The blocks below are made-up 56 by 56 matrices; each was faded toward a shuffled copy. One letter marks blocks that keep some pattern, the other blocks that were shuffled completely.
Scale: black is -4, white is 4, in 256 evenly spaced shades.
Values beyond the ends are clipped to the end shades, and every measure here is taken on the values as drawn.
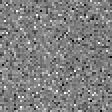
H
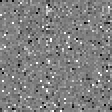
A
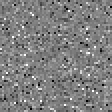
A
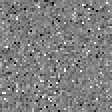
H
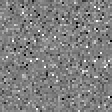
H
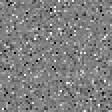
H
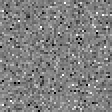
A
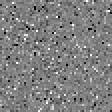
H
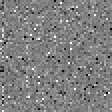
A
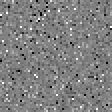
H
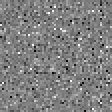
A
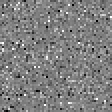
A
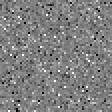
H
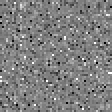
A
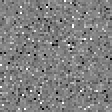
H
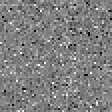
A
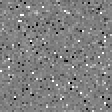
H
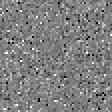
A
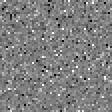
H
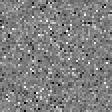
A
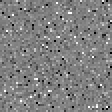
H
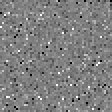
H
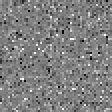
A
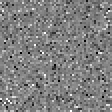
H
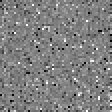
A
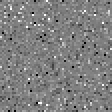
H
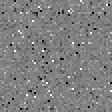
H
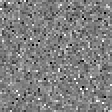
H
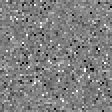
H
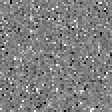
H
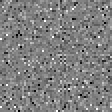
A
